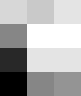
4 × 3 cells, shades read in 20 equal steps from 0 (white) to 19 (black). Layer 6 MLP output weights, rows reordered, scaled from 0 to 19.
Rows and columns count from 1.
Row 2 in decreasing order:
9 0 0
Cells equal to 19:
1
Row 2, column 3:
0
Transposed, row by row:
3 9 16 19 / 4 0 2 9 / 2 0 2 8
